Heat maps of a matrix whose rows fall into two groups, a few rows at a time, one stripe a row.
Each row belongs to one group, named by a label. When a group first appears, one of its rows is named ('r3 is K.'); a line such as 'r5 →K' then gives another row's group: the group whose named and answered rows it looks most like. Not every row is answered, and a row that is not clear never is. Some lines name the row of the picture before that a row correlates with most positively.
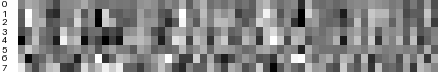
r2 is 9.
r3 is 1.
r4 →1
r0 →9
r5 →9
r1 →9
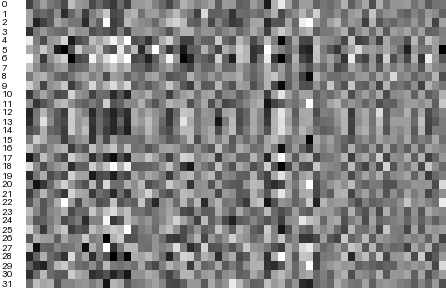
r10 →1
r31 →9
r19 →1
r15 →9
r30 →1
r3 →1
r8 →9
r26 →9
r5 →9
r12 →1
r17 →1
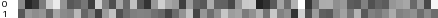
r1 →9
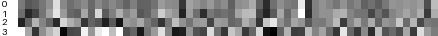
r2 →1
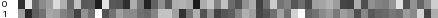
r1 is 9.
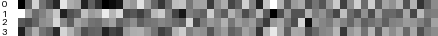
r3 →1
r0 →1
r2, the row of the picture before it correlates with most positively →0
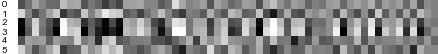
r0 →1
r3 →1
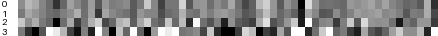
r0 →9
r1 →9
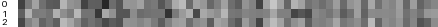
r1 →9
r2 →1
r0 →1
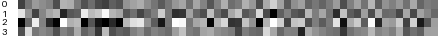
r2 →1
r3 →9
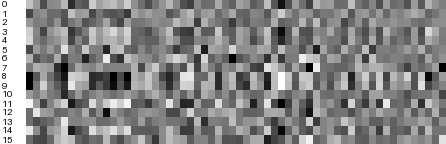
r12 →9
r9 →1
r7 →9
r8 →1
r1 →1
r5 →9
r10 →9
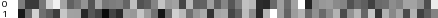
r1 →1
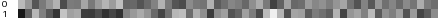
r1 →1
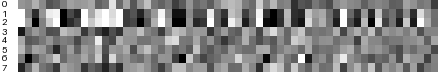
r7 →1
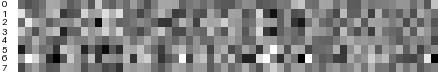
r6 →9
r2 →9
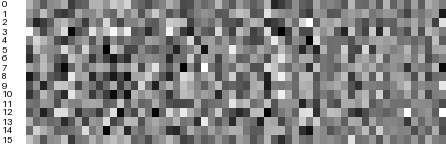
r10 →1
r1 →9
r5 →9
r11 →9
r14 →9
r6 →1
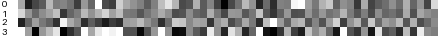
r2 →1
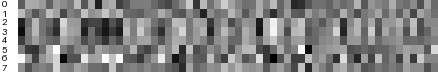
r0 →9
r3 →1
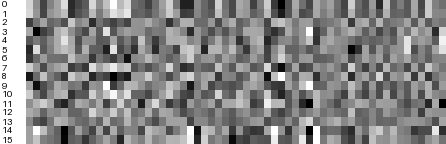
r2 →1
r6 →1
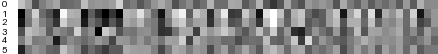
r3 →9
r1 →1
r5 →1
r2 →1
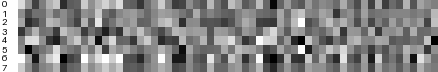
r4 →9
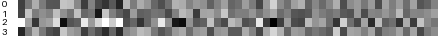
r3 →1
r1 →9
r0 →1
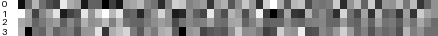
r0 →1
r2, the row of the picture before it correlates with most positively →2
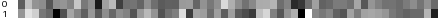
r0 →9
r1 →9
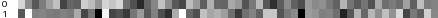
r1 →9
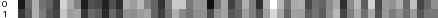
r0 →1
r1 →1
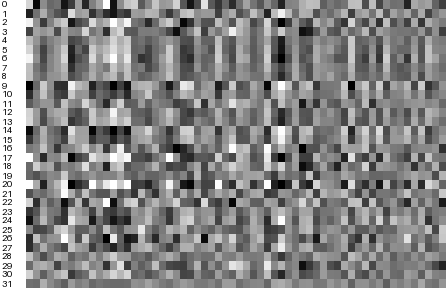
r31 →1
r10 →1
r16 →9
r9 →1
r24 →1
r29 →9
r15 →1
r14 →1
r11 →9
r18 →9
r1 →1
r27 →1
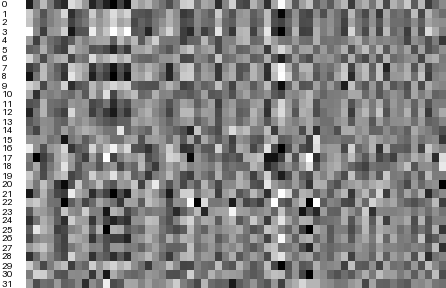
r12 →1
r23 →9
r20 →9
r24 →1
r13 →1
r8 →1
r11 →1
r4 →9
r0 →1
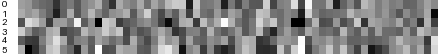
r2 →9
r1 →9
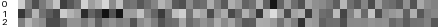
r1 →1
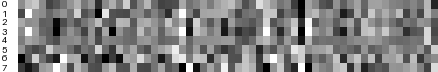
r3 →9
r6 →1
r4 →9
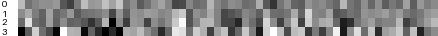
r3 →1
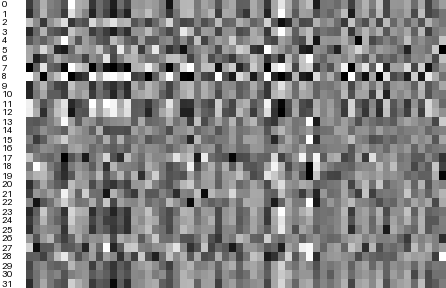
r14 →1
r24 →1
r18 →9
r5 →9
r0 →1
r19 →9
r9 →1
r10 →1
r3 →1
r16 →1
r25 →1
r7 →1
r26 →9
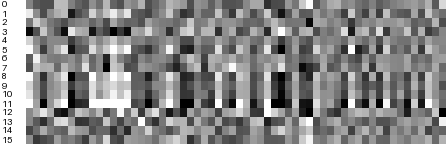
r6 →9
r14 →1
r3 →1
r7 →9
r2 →9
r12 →9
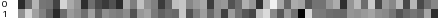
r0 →1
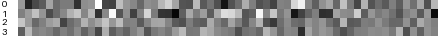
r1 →9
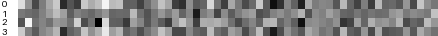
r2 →9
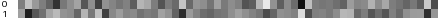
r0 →9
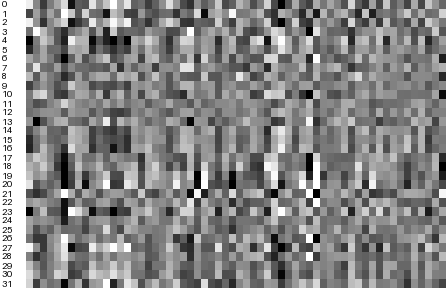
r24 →9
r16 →1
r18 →9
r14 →1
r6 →9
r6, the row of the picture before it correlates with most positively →0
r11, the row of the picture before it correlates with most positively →1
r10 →9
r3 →9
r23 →1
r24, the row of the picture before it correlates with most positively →0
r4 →1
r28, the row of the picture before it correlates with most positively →1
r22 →9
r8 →9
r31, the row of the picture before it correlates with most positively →1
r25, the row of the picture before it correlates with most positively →1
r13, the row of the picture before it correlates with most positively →1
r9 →1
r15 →1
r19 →9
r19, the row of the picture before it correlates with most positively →0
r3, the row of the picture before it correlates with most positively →0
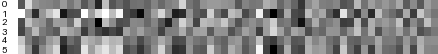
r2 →9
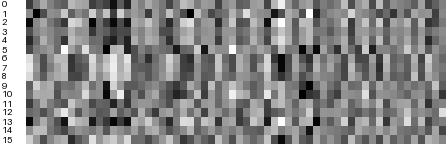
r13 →1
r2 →1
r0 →1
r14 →9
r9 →9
